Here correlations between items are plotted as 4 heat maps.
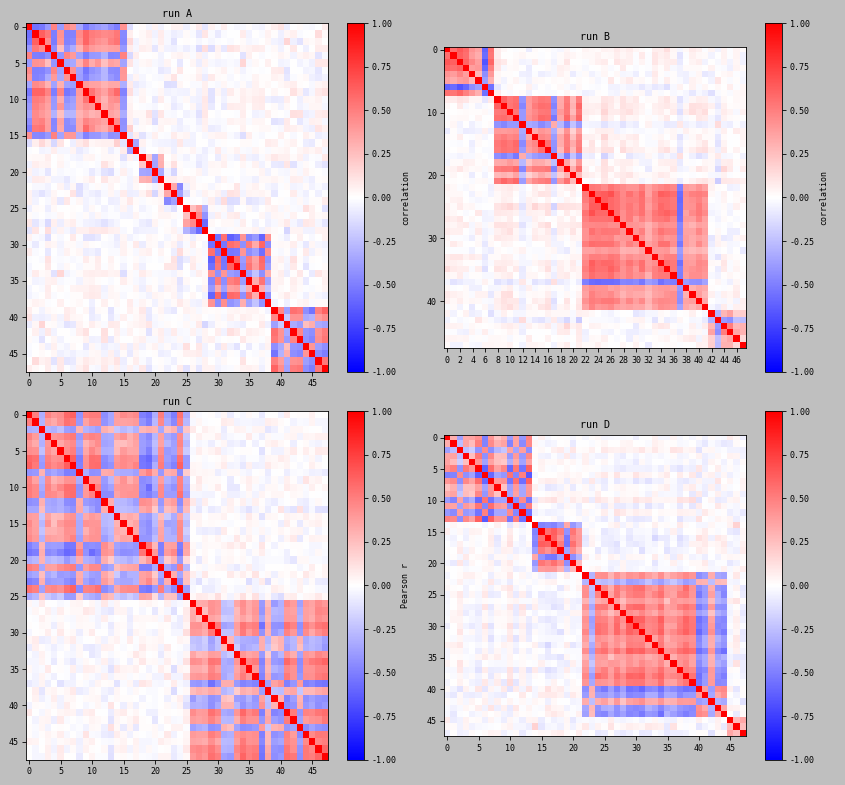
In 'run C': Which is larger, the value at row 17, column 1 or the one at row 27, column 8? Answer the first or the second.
the first
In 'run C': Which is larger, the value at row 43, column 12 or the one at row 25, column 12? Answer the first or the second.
the second
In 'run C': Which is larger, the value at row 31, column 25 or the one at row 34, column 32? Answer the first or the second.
the first
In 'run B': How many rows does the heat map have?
48
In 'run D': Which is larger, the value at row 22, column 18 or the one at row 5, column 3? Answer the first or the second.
the second
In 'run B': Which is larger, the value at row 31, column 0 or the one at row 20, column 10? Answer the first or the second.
the second
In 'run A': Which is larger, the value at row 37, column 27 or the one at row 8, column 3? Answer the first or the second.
the second
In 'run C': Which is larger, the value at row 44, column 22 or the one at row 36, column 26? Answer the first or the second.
the second
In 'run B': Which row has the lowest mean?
37
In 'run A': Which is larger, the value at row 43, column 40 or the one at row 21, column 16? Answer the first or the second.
the first
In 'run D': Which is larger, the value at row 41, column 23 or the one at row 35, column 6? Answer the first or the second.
the first
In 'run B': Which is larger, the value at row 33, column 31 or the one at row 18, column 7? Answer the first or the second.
the first
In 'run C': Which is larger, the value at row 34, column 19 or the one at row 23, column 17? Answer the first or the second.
the first
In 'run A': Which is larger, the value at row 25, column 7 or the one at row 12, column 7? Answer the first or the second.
the first
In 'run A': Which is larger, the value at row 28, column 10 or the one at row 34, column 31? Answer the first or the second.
the second
